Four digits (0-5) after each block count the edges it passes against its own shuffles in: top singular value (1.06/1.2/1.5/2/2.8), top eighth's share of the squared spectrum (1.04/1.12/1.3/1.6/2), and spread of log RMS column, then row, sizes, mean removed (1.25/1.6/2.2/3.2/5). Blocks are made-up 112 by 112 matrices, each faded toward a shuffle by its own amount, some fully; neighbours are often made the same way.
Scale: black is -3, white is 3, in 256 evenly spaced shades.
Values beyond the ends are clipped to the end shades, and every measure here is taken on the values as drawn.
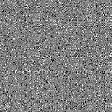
4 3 2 2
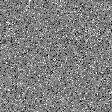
2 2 0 0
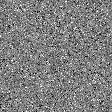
0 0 0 0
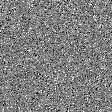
2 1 0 0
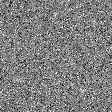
2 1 0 0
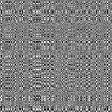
5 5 4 4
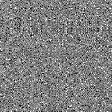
4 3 2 2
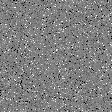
0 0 0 0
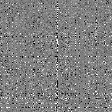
2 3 3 3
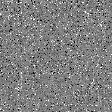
1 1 1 1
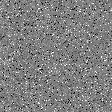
0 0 0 0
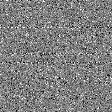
1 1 0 3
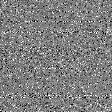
1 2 0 3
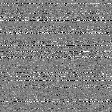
2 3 0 4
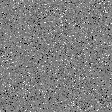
0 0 0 0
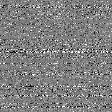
2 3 0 4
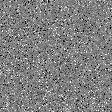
0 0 0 0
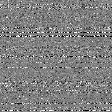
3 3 0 4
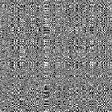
5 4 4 4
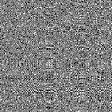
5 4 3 3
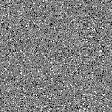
4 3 1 1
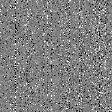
2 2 3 0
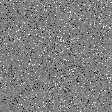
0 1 0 0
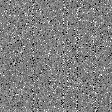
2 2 2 0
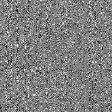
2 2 3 0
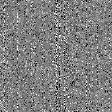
2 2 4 0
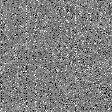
1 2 2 0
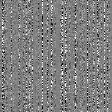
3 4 5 0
